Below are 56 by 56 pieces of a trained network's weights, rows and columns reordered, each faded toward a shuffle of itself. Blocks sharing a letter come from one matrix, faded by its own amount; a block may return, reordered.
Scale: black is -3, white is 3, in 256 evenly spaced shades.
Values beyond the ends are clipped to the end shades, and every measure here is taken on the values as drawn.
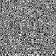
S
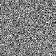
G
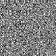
G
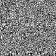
G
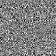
S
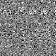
S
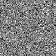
G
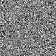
S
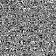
S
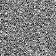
G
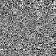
S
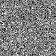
G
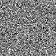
G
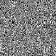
G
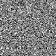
G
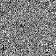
G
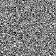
G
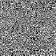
S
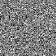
G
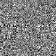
S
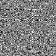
S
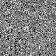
G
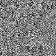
S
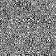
S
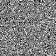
G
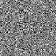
S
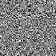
S
